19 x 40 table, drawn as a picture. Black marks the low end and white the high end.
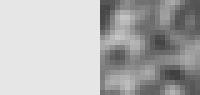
It is made of 1 by 2 panels. Panel 1,1: very high, flat. Panel 1,2: middling, blotchy, strong in contrast.
